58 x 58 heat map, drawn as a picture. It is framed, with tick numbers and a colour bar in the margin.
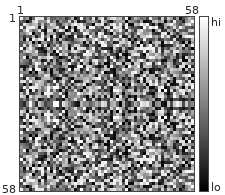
On average the colour sits 50% of the way up the scale. The top and bottom halves mirror each other. No regular stripes run through it. The values spread evenly over their range.
